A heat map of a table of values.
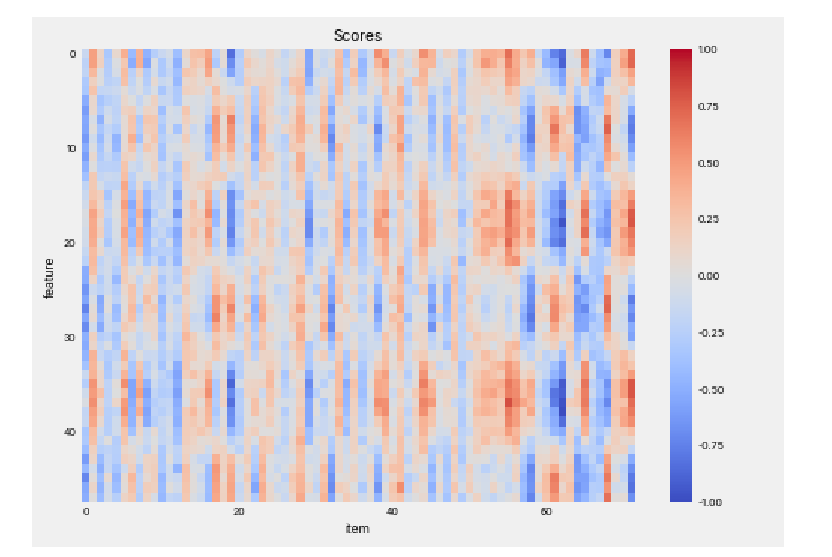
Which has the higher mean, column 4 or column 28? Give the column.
28
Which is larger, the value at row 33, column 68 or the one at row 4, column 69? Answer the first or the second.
the second
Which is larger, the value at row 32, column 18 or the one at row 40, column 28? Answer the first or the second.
the second
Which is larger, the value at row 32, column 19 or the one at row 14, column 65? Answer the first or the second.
the second
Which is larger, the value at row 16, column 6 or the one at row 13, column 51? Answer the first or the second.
the second
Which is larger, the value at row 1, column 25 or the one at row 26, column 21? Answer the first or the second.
the second
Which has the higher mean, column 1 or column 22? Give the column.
1
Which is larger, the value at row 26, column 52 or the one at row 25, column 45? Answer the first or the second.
the first
